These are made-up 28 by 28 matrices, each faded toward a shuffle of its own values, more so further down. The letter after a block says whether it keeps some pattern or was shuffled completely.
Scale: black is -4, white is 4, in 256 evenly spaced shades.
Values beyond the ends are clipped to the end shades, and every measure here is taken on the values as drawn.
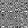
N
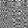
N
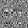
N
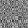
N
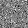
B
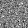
B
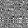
N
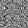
N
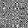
N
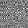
N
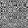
N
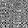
N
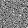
B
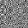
N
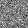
B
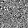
B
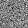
B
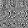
N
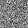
B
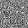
N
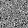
B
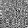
N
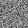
B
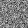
B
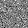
B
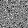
B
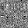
N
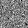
B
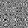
N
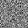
N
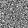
B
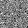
B
